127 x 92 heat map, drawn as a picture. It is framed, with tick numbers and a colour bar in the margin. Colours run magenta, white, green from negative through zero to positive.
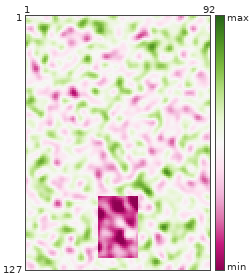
Slope: none. Odd patch: lower, in the bottom middle. Ninth with the lowest average: bottom middle. Average level on the scale: 50%.
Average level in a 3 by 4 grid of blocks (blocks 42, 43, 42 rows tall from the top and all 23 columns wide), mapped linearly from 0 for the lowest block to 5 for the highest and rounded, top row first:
4 4 5 5 / 4 4 3 3 / 5 0 1 5
